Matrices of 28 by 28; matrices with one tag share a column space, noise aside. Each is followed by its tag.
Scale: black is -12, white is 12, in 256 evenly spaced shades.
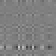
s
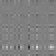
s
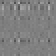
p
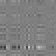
s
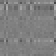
p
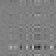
s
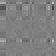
p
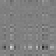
s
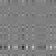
s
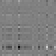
s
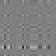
s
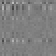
p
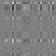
p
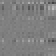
p
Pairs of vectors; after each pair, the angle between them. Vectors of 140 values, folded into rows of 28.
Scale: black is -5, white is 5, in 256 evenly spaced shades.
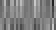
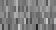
orthogonal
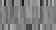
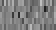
partly opposed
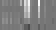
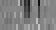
nearly opposite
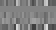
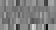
nearly opposite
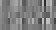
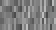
partly opposed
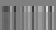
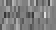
orthogonal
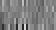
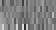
nearly opposite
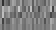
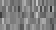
partly opposed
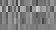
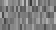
partly opposed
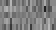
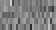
partly aligned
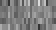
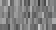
nearly opposite
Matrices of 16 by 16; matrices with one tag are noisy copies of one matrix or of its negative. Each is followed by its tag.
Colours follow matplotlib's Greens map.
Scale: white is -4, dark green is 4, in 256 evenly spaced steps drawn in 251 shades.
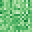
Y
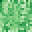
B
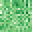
Y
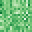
Y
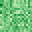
Y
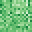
Y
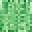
B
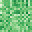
Y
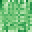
B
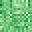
Y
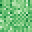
Y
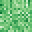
Y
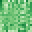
B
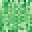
B
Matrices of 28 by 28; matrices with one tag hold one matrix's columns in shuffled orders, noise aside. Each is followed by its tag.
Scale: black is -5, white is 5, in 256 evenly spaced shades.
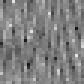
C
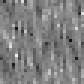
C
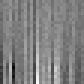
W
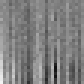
W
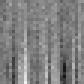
W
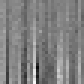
W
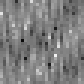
C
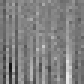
W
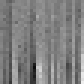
W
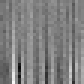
W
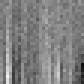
W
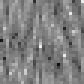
C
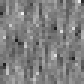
C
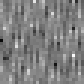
C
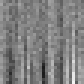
W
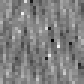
C
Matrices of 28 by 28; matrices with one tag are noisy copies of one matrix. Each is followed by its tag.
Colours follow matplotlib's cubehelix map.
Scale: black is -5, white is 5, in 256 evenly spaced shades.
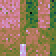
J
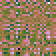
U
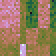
J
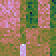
J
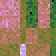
J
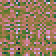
U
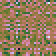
U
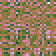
U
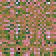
U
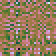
U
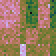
J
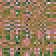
U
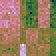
J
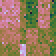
J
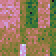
J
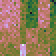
J
